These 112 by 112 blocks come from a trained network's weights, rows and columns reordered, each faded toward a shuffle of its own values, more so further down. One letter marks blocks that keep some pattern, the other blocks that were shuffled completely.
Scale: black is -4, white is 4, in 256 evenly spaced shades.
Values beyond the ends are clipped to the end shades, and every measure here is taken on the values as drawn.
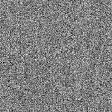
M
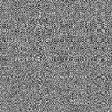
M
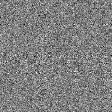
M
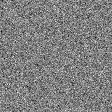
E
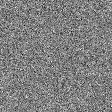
E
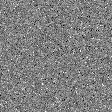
E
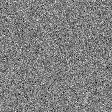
E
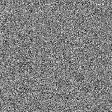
M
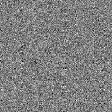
M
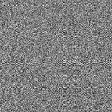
M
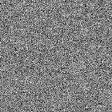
M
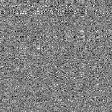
M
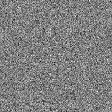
M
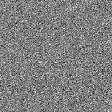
M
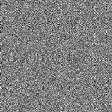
M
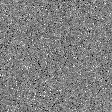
E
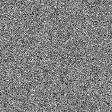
M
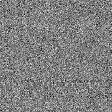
M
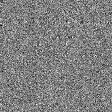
M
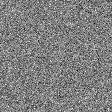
E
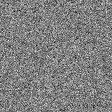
E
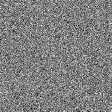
M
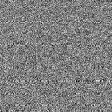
M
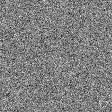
E
